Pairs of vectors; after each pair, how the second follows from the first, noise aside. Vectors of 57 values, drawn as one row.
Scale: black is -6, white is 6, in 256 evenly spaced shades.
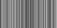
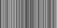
copied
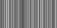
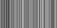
sign-scrambled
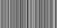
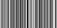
scaled up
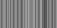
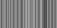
copied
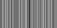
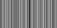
copied
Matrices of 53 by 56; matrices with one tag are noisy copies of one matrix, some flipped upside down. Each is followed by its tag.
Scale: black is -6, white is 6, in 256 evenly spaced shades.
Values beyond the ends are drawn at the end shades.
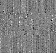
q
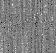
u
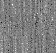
u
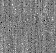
u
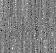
u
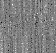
u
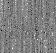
u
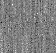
u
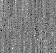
u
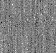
u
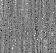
u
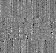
q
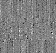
q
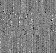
q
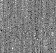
u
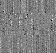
q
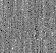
u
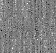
u
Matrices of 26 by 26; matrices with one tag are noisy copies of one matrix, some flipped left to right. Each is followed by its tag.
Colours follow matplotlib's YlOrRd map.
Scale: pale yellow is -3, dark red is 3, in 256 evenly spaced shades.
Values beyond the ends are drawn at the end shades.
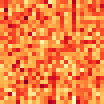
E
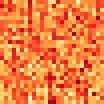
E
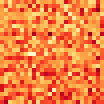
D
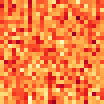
E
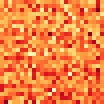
D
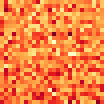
D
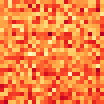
D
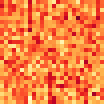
E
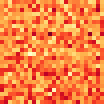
D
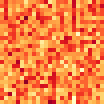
E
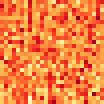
E
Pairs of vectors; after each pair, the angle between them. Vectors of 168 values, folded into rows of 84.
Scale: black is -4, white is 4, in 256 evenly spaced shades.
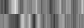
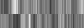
nearly parallel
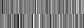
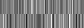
orthogonal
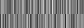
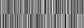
nearly parallel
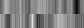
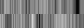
nearly parallel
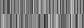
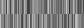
orthogonal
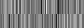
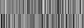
partly aligned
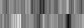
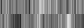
nearly opposite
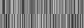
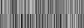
partly opposed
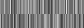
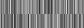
nearly parallel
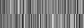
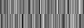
partly aligned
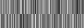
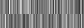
partly aligned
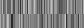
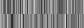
nearly parallel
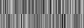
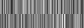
nearly opposite
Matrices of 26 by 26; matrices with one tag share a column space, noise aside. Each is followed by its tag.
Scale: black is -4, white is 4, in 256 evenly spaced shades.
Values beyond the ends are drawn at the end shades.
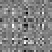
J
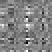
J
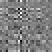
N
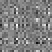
J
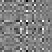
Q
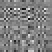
N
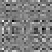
Q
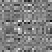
Q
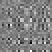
J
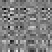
N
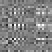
J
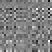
N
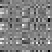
J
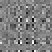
J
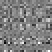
J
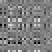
J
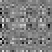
J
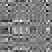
Q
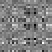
J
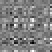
J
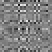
Q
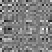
Q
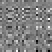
N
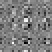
J
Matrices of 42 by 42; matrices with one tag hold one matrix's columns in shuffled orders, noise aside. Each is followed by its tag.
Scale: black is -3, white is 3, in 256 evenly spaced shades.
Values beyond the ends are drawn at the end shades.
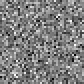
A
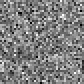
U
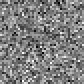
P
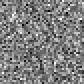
U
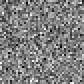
P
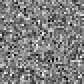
A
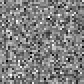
A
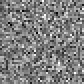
U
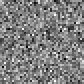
P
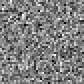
U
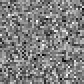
A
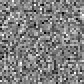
U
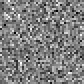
U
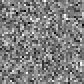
U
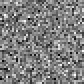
A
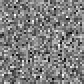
A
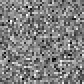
A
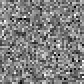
A
